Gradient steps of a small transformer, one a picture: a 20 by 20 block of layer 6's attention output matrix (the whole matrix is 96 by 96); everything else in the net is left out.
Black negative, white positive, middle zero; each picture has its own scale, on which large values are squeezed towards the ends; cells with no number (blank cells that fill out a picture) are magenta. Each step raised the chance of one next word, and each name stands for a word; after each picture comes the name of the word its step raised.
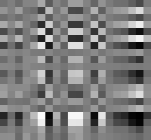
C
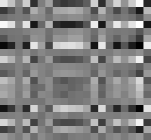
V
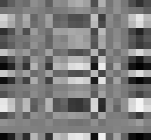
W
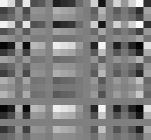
V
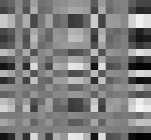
W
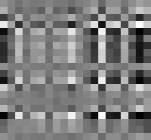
C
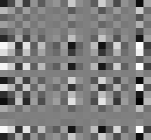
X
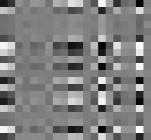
X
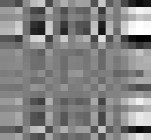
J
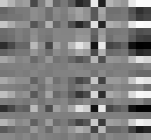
V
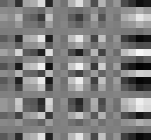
W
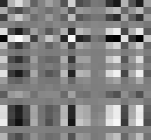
J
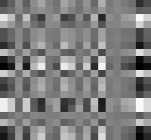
W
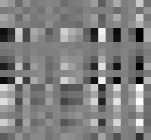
W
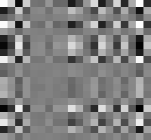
V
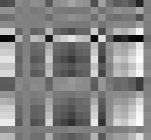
J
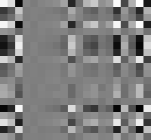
V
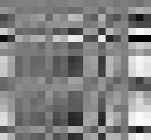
J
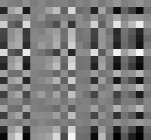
W
